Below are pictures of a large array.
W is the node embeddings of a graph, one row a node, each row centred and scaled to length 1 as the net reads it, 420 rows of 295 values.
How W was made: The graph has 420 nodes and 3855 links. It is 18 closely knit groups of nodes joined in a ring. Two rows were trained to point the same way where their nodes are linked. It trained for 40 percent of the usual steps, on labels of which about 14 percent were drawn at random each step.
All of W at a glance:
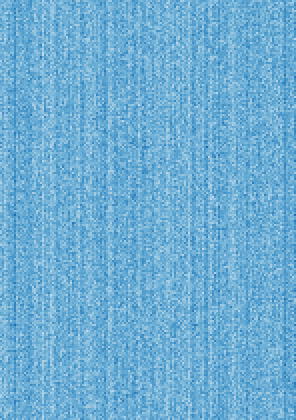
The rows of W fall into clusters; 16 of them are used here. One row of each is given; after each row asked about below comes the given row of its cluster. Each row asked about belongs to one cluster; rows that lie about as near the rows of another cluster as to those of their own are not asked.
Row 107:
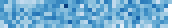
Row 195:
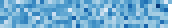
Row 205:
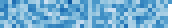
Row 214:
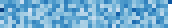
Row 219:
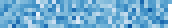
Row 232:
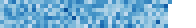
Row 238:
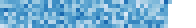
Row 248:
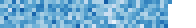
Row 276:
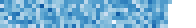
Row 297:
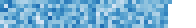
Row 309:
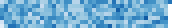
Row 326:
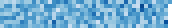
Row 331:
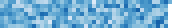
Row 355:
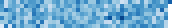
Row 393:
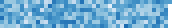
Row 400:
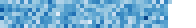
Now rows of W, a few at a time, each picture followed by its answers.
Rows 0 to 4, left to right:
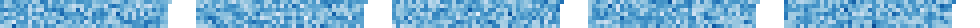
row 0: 238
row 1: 393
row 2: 107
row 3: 232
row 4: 195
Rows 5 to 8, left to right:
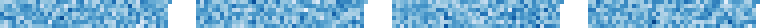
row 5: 326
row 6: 331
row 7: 355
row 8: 309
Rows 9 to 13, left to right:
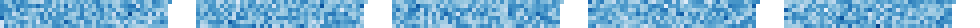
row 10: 238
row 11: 219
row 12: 331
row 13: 393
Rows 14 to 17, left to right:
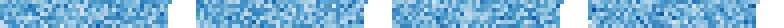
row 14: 309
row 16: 309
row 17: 400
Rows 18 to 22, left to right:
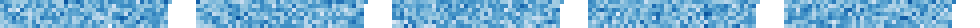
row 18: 276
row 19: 393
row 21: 400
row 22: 232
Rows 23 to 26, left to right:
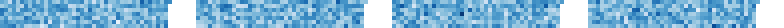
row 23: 248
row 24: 214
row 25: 205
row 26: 276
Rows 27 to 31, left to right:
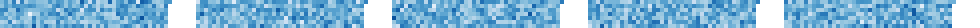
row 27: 219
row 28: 214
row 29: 309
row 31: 355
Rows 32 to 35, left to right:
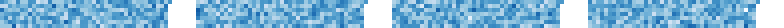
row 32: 276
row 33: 309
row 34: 309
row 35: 195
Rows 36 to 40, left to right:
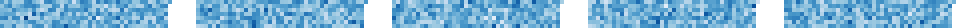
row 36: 214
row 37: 232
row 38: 331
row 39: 214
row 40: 205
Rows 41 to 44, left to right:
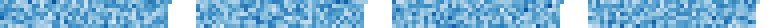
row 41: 331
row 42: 107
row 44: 195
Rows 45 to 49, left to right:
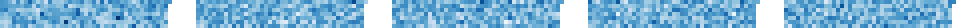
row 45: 276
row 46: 400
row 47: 248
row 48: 400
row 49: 309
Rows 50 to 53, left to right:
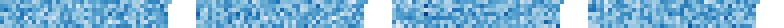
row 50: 400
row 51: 355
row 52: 232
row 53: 355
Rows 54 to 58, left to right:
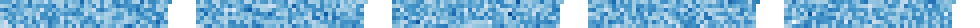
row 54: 276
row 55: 238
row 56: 238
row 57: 248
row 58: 326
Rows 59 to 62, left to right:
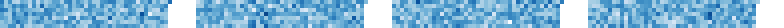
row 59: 195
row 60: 331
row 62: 219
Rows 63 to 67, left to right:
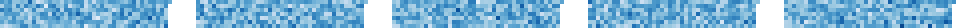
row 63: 276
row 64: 400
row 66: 205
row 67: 393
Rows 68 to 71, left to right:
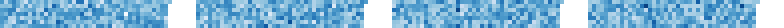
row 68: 238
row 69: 355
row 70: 214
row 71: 219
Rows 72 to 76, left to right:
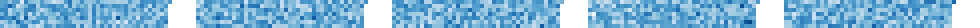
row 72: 205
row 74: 214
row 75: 393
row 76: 195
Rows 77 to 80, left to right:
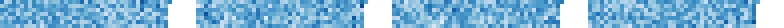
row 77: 248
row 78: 331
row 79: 331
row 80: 107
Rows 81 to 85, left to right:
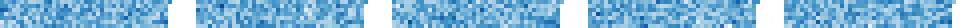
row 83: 393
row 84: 248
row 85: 400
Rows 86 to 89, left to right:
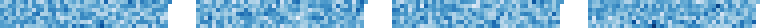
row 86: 248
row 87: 276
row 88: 248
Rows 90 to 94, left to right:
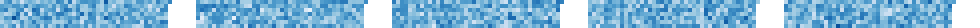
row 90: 297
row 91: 195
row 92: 248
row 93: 219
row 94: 297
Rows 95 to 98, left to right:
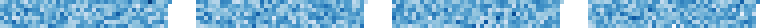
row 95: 309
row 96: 276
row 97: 331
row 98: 309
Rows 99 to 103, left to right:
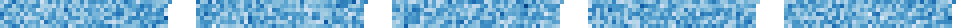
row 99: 309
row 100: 248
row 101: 195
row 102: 214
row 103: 309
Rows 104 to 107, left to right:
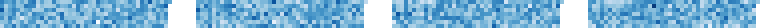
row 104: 355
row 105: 355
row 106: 107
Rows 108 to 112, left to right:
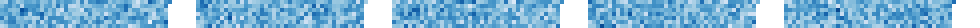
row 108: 309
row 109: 400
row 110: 232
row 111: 205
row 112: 355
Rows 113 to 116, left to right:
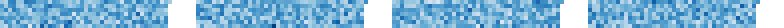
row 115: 331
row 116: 107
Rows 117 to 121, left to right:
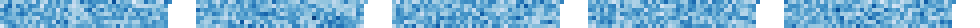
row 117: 309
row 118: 238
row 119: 232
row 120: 195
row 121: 248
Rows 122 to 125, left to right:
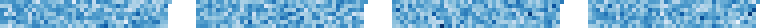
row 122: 238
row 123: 248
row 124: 276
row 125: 232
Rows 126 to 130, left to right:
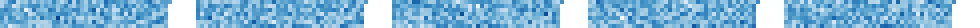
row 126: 331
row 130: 232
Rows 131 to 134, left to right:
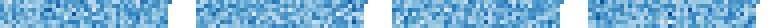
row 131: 107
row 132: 248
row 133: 331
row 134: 205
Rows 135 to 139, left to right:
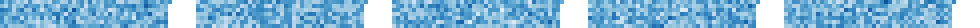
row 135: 331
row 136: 297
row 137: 276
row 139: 232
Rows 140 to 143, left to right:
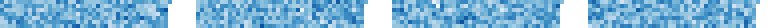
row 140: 393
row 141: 219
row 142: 276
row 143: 214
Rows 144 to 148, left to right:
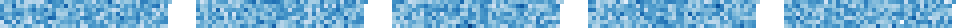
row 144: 107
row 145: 107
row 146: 297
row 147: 297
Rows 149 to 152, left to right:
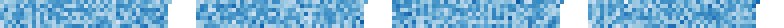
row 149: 219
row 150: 326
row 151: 205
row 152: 355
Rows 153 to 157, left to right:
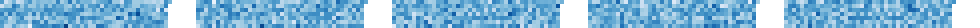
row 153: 238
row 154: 355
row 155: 214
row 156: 400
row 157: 214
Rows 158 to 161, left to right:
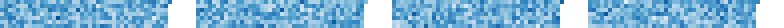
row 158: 205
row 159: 238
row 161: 276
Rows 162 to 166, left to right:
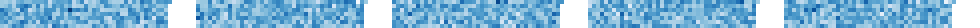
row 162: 326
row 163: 107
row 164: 248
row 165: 219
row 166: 214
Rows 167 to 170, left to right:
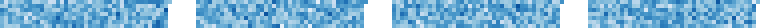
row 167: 393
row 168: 331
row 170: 297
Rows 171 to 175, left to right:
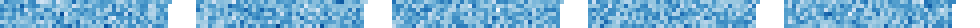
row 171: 355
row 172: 297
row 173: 400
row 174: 238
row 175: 331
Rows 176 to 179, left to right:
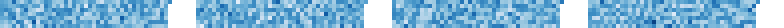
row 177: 326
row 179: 309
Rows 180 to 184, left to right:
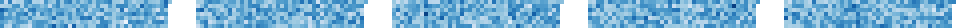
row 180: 238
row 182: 219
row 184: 393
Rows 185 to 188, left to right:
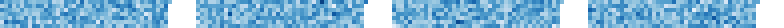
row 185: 276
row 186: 214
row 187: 107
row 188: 355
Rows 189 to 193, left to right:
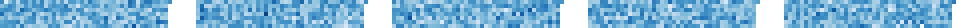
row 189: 248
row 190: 232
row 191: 331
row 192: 309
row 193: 355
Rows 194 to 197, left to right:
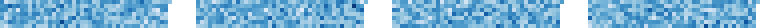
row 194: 195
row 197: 393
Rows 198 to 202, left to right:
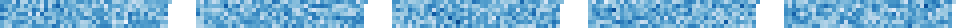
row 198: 238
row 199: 393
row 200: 297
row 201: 232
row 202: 331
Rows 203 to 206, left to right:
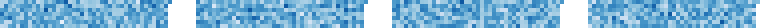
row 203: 326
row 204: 248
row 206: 214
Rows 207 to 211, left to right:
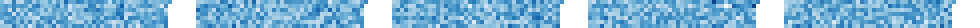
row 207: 309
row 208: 309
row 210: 214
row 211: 326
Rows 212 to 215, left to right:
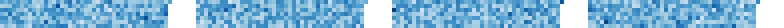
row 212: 238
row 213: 214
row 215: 195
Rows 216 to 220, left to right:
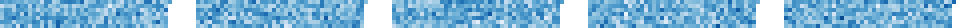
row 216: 232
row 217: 238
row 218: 107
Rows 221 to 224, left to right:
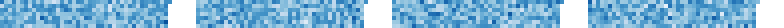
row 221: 248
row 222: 326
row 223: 393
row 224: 331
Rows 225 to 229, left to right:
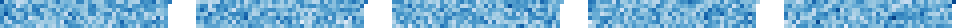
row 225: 331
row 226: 326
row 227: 276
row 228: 400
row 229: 355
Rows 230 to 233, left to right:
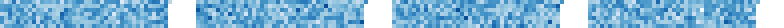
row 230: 400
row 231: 309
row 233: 219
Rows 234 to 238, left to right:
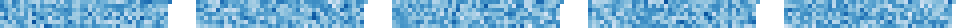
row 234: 205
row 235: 276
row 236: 309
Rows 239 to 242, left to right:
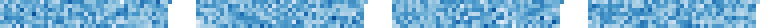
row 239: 232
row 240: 393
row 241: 107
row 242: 195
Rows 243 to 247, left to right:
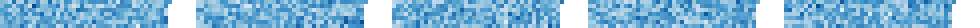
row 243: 309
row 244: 393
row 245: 326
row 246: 276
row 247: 297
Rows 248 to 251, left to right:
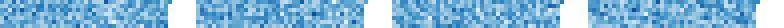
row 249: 232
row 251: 276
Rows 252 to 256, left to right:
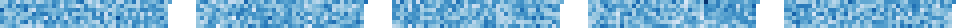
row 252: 326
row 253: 297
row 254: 195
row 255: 219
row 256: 195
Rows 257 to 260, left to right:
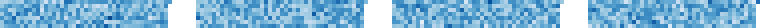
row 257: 309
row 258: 219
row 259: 214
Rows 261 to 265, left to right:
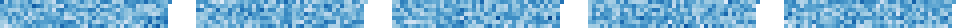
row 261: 393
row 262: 297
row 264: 232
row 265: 214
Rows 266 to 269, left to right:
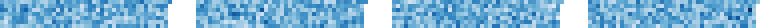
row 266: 195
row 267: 331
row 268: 297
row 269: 276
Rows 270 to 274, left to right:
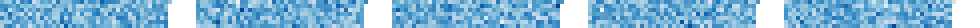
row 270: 400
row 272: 248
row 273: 232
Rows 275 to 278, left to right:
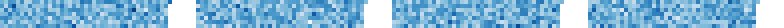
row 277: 195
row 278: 219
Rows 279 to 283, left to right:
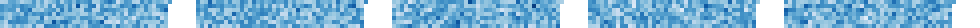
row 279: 195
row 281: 326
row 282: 276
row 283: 331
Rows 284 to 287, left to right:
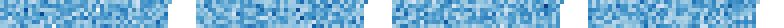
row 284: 205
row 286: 326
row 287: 331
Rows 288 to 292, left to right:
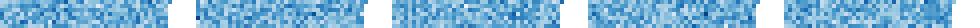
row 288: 326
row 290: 355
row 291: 309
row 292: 219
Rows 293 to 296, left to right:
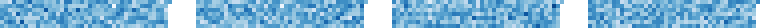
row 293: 309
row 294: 331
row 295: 238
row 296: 205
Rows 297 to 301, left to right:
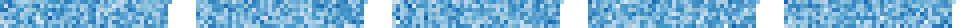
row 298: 219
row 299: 219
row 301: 214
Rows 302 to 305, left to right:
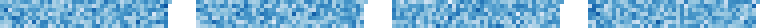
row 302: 400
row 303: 276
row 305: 205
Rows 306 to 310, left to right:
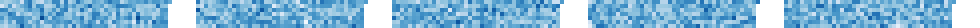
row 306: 393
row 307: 393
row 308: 195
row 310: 248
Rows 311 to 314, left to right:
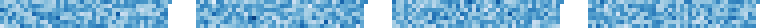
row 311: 393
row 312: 248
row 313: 107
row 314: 205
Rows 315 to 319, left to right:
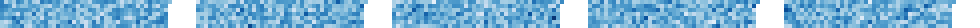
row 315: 400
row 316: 297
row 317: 326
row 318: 248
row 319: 309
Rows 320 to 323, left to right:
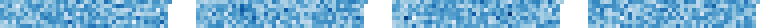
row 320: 393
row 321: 326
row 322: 297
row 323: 214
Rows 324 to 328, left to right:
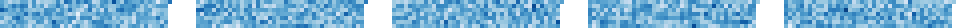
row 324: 195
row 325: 248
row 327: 238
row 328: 238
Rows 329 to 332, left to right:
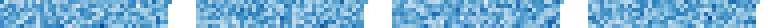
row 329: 248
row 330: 297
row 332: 107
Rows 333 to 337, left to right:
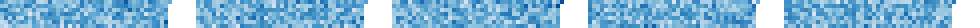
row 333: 276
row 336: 238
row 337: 205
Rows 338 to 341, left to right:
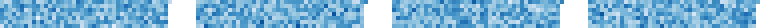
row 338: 219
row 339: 309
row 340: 297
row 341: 276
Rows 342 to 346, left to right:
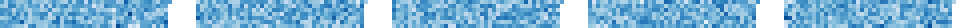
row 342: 331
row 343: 107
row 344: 355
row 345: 393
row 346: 219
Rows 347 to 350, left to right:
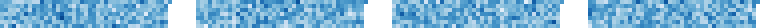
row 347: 297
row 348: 107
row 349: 232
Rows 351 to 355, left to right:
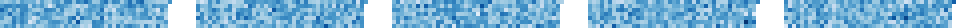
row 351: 195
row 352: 107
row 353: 297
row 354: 107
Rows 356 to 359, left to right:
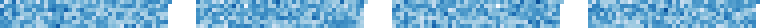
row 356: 248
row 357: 238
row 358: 219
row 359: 331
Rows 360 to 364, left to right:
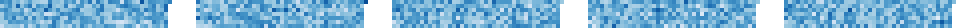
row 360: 276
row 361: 393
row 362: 400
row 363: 214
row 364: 400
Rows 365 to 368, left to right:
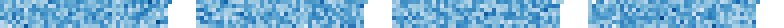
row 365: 107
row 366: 276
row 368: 232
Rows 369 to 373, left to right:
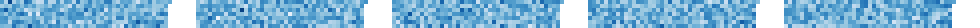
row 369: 238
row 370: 309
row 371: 276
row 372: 400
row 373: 331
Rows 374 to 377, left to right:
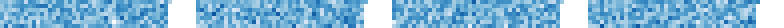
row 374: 219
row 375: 276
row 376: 400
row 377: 107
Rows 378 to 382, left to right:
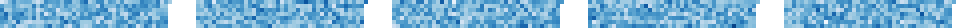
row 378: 107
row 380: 309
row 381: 238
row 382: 393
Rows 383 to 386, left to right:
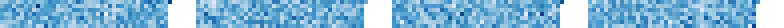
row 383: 326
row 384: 393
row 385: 331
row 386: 248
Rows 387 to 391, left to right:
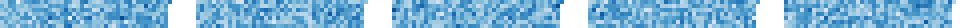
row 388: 219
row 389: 355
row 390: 326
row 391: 195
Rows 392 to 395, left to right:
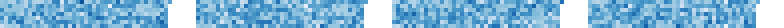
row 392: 393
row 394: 232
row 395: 326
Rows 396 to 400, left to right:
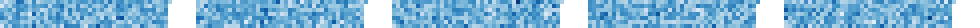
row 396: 219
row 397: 326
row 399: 205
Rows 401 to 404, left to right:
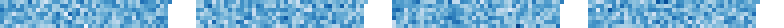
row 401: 331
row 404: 248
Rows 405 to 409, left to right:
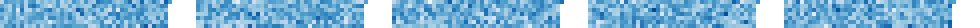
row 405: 355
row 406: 355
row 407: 331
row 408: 232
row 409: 248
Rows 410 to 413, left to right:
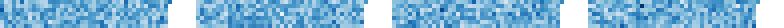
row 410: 107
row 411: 232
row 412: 326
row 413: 276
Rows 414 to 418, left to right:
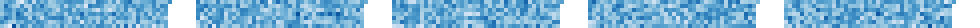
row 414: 232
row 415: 195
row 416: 195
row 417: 355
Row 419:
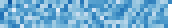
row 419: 309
